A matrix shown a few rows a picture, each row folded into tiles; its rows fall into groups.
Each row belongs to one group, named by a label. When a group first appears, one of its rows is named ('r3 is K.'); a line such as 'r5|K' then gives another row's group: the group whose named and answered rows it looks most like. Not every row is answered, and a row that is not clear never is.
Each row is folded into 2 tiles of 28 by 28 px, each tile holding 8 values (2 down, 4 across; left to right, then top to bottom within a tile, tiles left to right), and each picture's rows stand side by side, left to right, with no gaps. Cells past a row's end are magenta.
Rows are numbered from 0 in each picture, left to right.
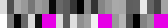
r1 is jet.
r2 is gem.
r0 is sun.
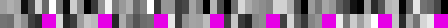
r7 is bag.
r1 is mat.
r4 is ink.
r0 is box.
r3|bag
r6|jet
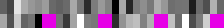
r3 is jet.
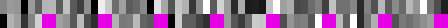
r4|mat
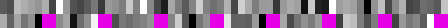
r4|sun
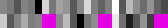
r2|sun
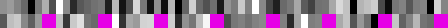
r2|bag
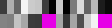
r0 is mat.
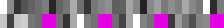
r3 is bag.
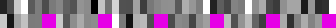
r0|mat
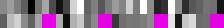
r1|mat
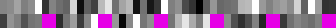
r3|jet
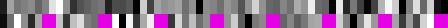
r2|jet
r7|bag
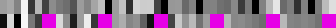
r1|sun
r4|box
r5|box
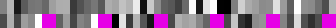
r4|ink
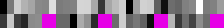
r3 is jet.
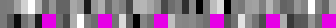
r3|box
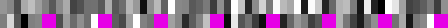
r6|gem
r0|gem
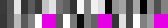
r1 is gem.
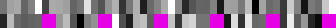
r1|gem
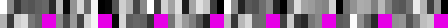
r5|ink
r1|bag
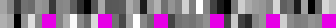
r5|box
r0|sun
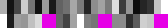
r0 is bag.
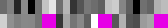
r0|box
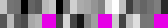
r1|ink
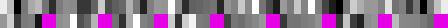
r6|ink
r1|jet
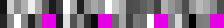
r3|gem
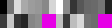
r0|ink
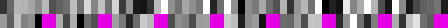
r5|bag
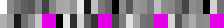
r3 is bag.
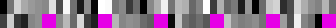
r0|ink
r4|box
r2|box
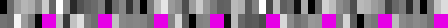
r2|box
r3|gem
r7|box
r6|gem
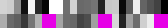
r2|bag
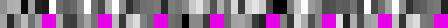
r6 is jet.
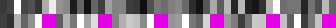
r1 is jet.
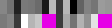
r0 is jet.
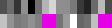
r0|box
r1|jet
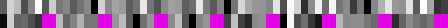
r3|gem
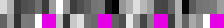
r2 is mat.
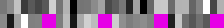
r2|box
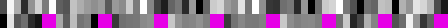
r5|box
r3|box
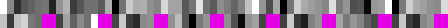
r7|ink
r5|ink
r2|ink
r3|gem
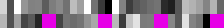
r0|sun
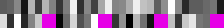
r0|jet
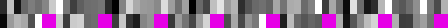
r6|mat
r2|ink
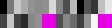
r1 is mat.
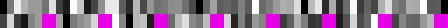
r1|mat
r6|mat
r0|ink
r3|jet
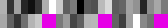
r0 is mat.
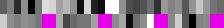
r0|box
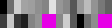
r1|gem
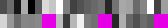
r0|box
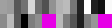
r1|gem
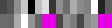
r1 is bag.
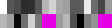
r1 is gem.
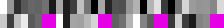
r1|bag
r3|ink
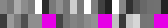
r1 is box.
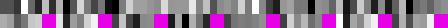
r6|bag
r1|bag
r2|ink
